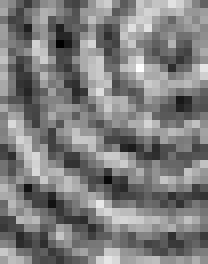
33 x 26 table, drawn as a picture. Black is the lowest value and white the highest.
Mirror symmetry: none. Slope: none. Rings: centred on the top right. Odd rows or columns: none.
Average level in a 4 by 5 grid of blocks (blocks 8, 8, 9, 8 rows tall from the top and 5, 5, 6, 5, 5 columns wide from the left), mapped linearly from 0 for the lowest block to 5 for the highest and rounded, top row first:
21353 / 12452 / 33212 / 20432
